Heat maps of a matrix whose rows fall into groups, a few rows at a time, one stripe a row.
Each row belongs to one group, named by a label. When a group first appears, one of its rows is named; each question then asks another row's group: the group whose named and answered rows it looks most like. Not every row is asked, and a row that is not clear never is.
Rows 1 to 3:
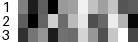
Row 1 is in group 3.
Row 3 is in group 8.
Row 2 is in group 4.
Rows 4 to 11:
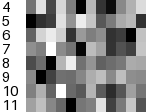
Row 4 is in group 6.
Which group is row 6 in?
6
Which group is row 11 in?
8
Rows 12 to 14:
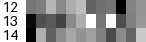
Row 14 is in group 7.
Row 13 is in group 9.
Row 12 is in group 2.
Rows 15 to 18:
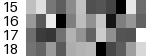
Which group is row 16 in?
8
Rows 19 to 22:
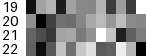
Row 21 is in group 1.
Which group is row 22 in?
4
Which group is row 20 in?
3
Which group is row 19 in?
7
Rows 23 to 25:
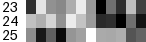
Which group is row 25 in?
3
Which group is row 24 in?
2
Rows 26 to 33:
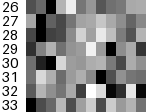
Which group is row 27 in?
3
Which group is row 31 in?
2
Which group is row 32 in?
8
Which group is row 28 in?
3
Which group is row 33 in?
9
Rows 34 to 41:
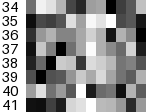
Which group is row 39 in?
3
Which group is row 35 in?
1
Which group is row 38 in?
1
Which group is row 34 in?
6
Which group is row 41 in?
3
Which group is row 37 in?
8
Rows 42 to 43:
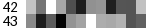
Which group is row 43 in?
3
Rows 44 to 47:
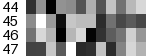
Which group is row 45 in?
2
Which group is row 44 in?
9
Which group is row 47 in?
7
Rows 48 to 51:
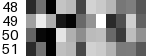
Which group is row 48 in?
1
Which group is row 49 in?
8
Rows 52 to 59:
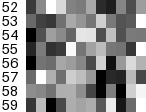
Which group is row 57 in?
2
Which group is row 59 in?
9
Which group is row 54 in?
9
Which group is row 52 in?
6
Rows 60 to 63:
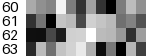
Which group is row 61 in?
1
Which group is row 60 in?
6
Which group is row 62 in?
3
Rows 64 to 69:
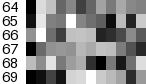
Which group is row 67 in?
1
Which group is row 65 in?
7
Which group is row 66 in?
2
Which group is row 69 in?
3
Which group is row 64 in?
7
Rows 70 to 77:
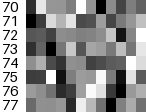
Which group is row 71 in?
7
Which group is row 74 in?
2
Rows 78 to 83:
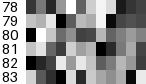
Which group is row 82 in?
4
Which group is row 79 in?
8
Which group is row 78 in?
1
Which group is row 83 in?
3
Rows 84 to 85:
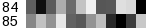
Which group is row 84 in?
4
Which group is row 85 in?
6
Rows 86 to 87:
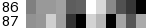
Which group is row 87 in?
6
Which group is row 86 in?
1
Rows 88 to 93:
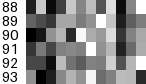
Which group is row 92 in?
9
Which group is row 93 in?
4
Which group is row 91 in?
9
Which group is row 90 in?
9
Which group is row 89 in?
1
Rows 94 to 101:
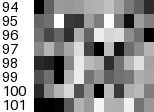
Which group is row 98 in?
4
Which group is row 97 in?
7
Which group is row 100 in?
7
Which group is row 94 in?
1
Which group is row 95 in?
8
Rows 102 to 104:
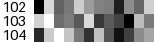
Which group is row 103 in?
2
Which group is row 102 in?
7
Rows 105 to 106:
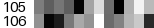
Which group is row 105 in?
8
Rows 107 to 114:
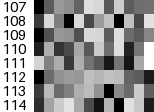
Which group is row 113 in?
2
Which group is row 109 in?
9
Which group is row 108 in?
7
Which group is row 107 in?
9
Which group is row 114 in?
7
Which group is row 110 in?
9
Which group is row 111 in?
2
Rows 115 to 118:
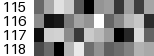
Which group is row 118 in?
4
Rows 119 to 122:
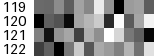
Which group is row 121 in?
1
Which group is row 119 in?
8
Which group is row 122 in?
3
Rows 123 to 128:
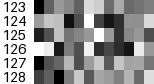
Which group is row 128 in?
3
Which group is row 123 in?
9
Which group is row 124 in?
2
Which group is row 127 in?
9
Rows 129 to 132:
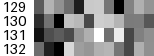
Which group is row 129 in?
8
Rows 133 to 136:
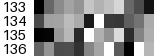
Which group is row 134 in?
6
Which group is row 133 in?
1
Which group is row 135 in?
9
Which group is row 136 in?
8
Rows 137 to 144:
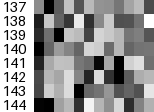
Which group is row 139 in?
1
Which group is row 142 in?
6
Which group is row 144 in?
9
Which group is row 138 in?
7
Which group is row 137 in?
4
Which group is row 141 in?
7
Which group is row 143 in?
6
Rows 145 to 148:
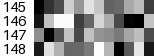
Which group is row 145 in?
4
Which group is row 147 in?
4
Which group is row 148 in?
8
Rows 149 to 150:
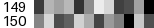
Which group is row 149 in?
8
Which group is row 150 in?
2
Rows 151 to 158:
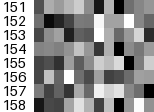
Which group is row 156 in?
6
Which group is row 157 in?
1
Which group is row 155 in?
9
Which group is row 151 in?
7
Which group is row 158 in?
7
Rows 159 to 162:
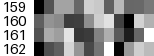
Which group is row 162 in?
7
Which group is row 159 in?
9
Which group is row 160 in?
8
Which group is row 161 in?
6
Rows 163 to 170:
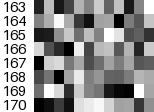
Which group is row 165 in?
1
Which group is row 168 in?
4
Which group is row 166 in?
3
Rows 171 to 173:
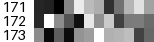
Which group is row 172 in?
8
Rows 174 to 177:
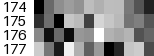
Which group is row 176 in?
3
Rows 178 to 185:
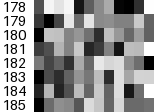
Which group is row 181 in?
7
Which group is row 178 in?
6
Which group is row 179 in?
4
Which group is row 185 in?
9
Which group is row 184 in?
9
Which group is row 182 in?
1
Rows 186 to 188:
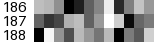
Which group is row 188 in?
7
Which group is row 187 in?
1
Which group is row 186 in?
8
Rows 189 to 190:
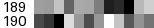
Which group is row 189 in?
2
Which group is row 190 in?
1
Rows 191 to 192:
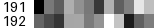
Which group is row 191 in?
7
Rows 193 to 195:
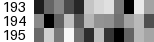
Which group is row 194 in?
4
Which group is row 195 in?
6
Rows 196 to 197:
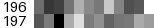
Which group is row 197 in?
4
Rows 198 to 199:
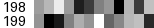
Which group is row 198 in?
6
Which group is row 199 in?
4
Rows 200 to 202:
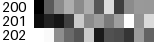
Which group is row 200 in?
7
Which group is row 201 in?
3
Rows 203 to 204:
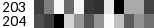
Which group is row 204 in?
1
